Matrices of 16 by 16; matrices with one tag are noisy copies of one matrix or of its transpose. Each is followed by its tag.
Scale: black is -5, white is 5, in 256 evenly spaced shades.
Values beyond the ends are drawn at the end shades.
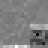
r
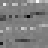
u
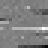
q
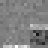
r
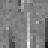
q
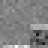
r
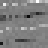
u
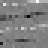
u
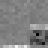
r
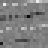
u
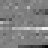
q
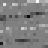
u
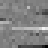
q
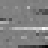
q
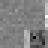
r
